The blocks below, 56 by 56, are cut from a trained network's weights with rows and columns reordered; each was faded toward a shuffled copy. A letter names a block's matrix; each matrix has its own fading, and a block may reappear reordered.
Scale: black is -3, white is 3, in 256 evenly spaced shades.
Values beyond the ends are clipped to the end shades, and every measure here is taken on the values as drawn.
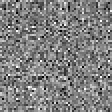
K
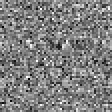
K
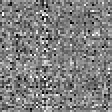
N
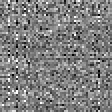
N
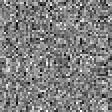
K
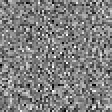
K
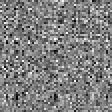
K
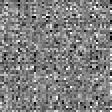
N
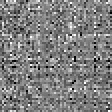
N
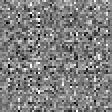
N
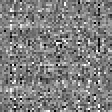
N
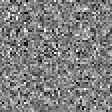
K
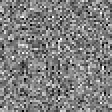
K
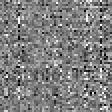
N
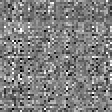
N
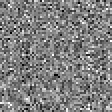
K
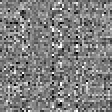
N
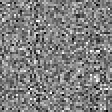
K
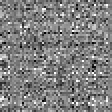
N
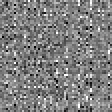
N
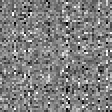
N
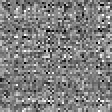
N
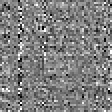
N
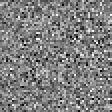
K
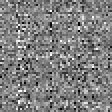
N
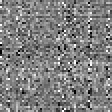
N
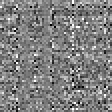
N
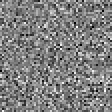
K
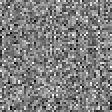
K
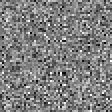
K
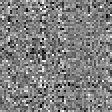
N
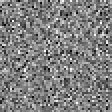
K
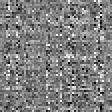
N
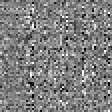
N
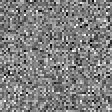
K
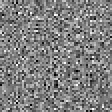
K
